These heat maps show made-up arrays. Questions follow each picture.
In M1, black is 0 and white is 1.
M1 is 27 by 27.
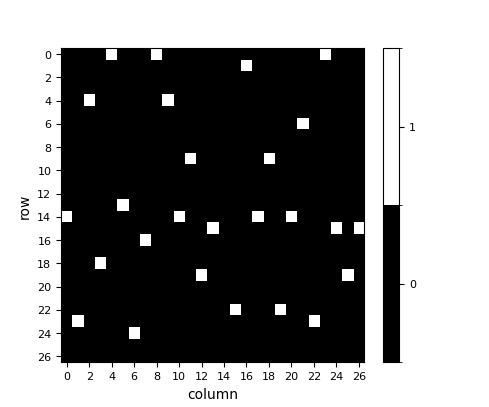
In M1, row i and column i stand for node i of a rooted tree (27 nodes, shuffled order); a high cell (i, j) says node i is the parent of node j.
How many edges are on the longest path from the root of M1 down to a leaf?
7
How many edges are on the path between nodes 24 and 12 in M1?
4
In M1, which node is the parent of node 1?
23
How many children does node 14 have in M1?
4
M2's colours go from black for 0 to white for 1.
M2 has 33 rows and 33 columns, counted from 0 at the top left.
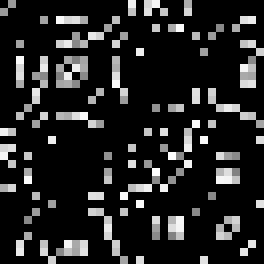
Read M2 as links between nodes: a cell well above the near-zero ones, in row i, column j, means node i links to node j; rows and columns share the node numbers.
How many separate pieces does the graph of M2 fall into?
1
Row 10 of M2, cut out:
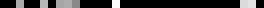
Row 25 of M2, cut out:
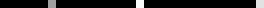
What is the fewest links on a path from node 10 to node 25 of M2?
5
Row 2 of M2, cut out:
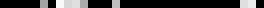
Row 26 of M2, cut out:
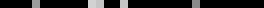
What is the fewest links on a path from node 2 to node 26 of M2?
3
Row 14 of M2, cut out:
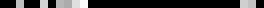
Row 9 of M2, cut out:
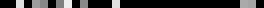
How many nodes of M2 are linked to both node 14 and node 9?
7
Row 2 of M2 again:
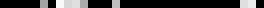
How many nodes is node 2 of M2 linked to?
8
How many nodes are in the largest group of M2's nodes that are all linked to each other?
8
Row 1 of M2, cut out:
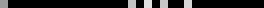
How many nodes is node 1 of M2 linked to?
5
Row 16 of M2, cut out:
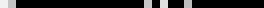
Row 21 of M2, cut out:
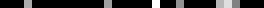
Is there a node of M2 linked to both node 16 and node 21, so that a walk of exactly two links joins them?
no
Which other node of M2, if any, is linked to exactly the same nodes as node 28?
node 3
